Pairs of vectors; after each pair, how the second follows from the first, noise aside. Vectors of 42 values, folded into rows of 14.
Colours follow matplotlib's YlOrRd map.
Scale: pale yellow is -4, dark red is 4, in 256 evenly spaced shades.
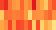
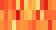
wrapped around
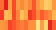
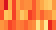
copied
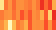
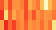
reversed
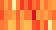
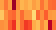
negated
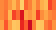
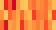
wrapped around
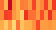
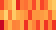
wrapped around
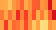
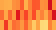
copied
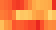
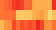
copied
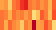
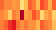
wrapped around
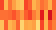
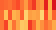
wrapped around
